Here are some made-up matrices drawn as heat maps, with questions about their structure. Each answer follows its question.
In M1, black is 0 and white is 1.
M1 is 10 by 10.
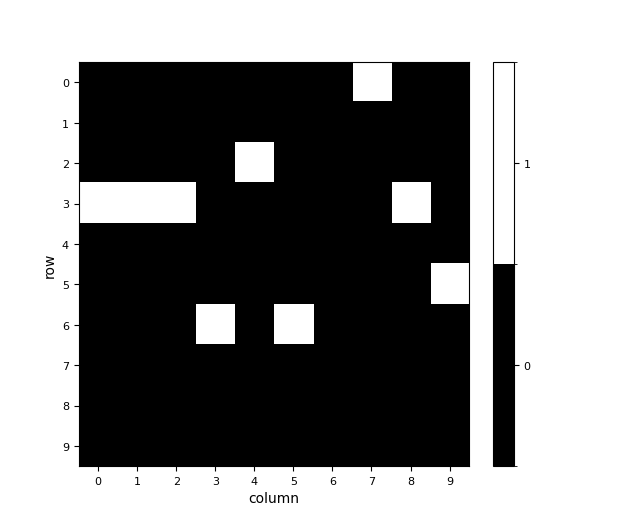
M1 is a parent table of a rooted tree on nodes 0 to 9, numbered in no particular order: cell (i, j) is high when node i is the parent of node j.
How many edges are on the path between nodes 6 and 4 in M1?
3
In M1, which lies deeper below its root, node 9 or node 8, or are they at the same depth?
the same depth
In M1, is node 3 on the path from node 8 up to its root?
yes
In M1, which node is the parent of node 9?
5
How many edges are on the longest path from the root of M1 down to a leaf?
3
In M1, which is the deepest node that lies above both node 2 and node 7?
3
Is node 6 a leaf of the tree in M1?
no
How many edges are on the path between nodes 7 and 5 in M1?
4
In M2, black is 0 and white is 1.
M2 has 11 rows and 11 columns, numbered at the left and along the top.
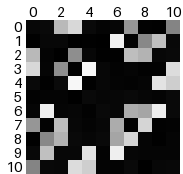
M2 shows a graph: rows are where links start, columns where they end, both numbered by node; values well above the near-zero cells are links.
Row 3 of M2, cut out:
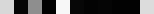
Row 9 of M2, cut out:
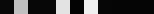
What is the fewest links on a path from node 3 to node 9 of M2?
2
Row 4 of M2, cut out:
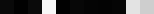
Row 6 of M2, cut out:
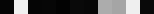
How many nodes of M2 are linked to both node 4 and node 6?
1
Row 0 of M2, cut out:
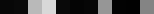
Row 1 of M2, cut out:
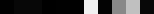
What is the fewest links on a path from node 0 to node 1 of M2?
3
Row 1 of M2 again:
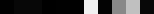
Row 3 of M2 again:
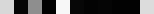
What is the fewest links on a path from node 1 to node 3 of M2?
3
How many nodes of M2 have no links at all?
1
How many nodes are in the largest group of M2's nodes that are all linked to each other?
3
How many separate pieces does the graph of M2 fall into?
2
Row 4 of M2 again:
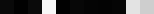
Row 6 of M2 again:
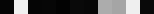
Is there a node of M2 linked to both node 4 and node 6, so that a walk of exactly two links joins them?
yes
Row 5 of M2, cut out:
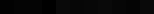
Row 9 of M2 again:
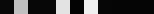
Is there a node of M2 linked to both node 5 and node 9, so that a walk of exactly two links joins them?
no
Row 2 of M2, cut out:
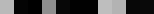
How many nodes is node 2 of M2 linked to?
4
